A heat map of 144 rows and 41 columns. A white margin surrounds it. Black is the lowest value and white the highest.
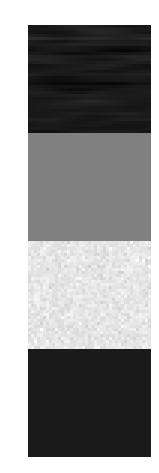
It is made of 4 by 1 panels. Panel 1,1: very low, streaked across, faint in contrast. Panel 2,1: middling, flat. Panel 3,1: very high, fine-grained, faint in contrast. Panel 4,1: very low, flat.
